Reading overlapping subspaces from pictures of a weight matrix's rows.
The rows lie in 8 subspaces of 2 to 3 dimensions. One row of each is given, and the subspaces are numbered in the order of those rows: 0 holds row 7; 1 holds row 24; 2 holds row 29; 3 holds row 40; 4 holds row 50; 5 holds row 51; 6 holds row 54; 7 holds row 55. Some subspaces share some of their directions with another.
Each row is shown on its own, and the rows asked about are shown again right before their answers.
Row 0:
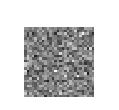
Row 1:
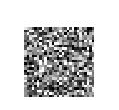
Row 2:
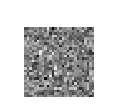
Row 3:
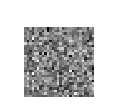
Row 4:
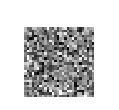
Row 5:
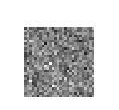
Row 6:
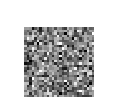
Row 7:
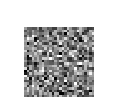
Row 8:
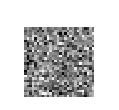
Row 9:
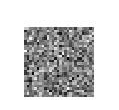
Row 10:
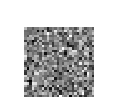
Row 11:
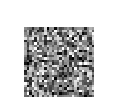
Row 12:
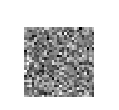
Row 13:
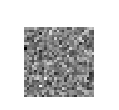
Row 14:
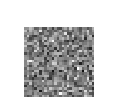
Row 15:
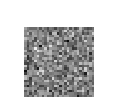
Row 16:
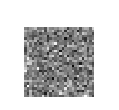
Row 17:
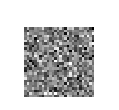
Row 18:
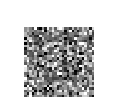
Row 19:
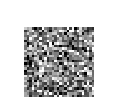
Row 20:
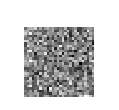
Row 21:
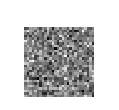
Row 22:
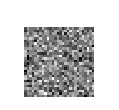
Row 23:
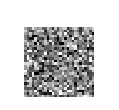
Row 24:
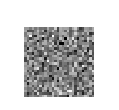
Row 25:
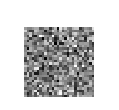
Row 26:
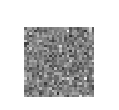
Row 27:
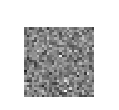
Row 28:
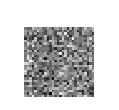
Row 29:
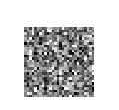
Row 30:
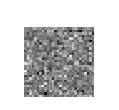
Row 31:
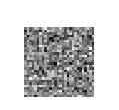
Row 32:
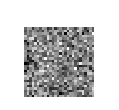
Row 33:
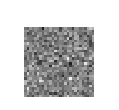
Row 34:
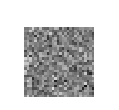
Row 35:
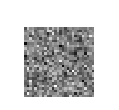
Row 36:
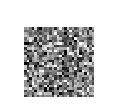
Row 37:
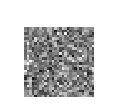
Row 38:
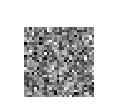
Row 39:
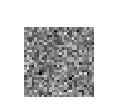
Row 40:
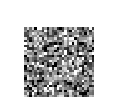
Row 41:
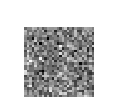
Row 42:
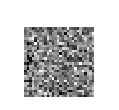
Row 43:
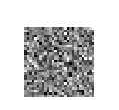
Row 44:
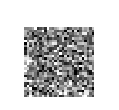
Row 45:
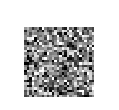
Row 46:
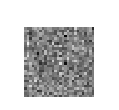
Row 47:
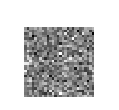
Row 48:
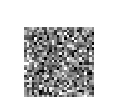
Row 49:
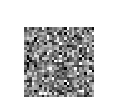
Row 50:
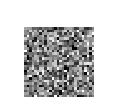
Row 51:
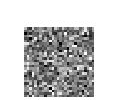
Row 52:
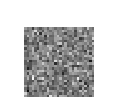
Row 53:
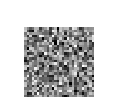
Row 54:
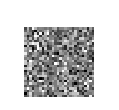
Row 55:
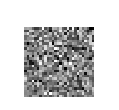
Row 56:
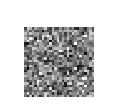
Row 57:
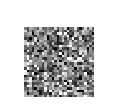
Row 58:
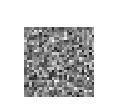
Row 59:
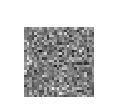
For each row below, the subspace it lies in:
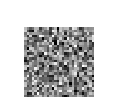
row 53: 1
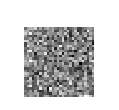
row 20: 5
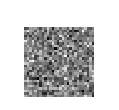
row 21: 0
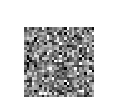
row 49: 7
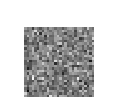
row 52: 6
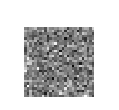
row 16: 3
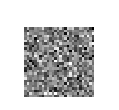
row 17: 7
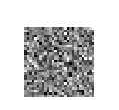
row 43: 7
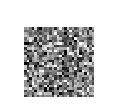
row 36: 3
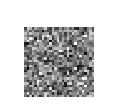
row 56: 5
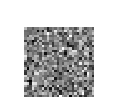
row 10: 2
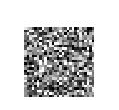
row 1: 7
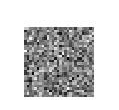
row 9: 2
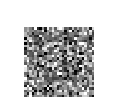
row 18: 3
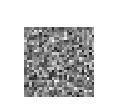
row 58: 4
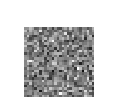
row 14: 4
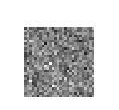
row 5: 2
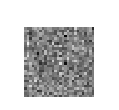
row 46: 7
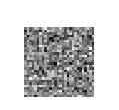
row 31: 4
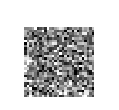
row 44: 3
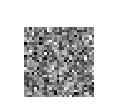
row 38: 2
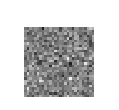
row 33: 7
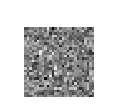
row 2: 0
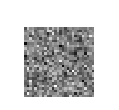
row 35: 2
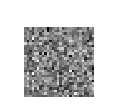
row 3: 2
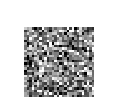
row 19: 7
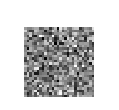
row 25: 1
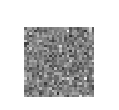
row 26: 5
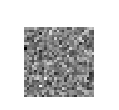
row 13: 0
